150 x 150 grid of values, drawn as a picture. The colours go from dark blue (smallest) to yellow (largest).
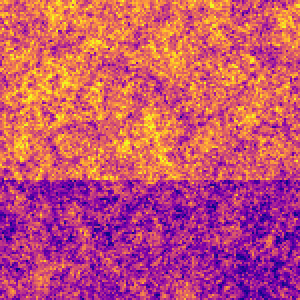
Ninth with the lowest average: bottom right. Grain: blotchy. Seam: horizontal, 60% of the way down, the top part higher.
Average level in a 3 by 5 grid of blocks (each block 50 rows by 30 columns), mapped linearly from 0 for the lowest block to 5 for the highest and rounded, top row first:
55554
44433
21110
